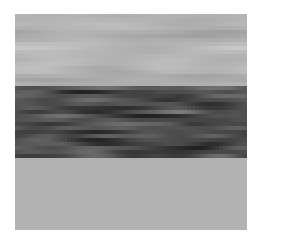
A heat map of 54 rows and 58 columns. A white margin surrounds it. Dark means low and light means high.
The table splits into 3 rows of 1 panel. Panel 1,1: high, streaked across, faint in contrast. Panel 2,1: low, streaked across. Panel 3,1: high, flat.
